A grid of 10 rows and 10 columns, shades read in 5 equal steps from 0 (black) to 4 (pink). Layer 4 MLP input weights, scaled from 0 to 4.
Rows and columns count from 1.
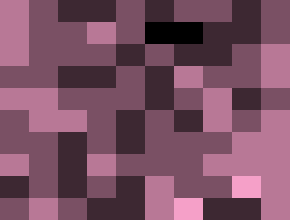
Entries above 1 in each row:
6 6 7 7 8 8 8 9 7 6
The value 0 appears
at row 2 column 6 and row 2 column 7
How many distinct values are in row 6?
3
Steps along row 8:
down down up down same same up same same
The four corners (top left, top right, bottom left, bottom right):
3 2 2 3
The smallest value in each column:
1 2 1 1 1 0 0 1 1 2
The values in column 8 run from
1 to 3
